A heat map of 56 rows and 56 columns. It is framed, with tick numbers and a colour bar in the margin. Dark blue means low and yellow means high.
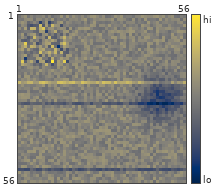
Odd lines: rows 23, 30 and 52. Average level on the scale: 50%. Odd patch: rougher, in the top left. Dips: one, in the middle right. Ninth with the lowest average: middle right. Mirror symmetry: none. Roughest part: top left.
